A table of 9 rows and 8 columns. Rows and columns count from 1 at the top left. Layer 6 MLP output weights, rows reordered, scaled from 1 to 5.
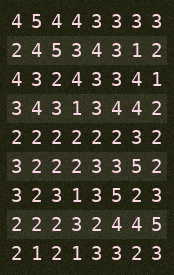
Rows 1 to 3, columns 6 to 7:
3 3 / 3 1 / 3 4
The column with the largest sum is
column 6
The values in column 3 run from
2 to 5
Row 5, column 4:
2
